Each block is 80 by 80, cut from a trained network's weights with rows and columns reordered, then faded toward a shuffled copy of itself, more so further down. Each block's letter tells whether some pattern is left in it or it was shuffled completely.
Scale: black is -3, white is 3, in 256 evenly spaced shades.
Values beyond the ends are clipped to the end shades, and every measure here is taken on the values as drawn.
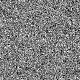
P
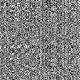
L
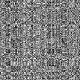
L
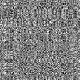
L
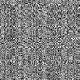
L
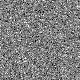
P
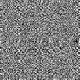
L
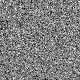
P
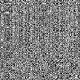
L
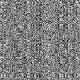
L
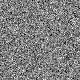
P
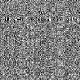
L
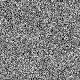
P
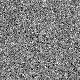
P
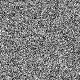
P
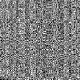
L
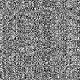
L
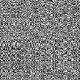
L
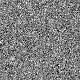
P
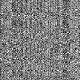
L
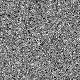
P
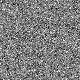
P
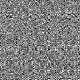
L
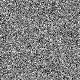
P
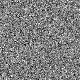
P
